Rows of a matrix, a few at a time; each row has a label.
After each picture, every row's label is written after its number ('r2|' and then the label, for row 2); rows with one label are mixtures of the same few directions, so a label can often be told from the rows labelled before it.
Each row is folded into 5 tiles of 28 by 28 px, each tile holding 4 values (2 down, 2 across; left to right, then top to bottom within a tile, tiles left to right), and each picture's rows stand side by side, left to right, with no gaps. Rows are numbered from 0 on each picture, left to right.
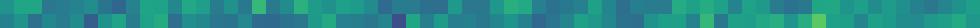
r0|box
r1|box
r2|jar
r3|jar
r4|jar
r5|jar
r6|jar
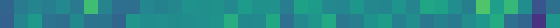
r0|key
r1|box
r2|jar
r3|jar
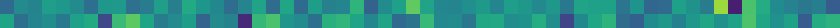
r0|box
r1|box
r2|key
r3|jar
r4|jar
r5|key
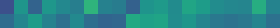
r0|key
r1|box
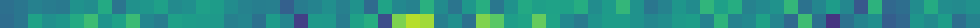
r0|box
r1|jar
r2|box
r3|jar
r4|jar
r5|box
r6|key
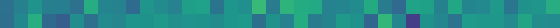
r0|key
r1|box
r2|box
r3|key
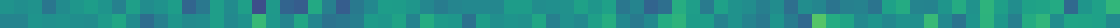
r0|box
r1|box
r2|jar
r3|jar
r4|jar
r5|box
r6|box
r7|key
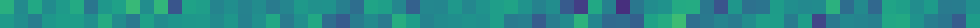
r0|key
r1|key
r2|key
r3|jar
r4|jar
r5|key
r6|key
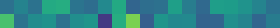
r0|box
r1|jar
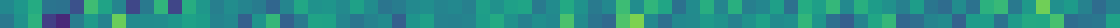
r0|key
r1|key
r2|jar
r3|jar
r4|jar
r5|key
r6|jar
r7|jar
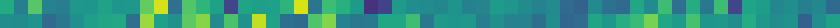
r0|key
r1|key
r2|jar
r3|jar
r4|box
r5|key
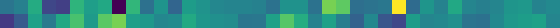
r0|box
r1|key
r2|box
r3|key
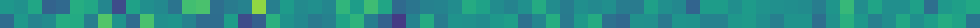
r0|box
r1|box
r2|jar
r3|box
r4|key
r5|jar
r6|key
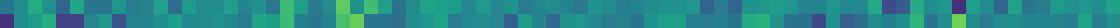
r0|jar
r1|key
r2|jar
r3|box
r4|jar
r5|key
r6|box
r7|key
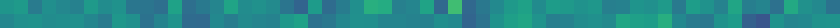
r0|key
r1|key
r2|jar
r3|key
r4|box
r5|key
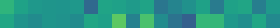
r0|key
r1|jar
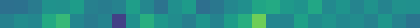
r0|key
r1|jar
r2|box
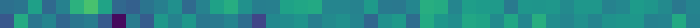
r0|jar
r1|jar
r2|box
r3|key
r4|box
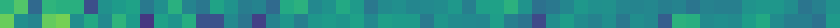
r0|key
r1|jar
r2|jar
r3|jar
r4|box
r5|key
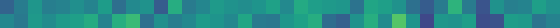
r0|box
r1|key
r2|key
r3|jar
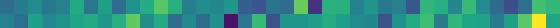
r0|box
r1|box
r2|key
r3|jar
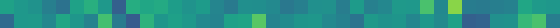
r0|box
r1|key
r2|jar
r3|key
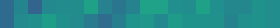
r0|key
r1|jar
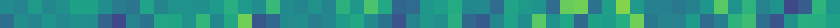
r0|jar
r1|box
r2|jar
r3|key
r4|jar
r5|jar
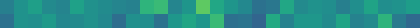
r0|jar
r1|jar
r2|box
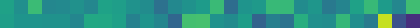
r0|key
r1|key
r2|box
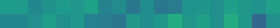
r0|jar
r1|box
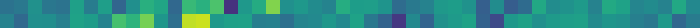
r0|box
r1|key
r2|jar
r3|jar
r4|box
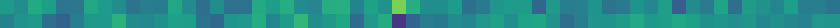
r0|key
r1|jar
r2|box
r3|box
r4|box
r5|key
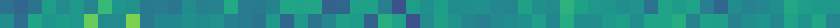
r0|box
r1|key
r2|box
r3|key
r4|key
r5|jar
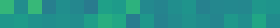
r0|key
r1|jar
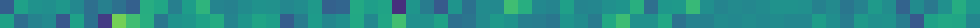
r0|box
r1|jar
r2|box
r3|jar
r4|key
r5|box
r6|jar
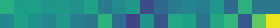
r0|box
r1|box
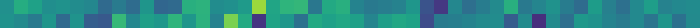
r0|box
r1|box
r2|jar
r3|key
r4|key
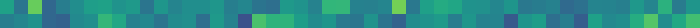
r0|key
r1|box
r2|box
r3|box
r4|box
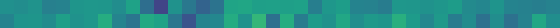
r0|box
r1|jar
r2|jar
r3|box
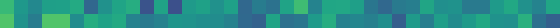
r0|key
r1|key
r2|jar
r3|box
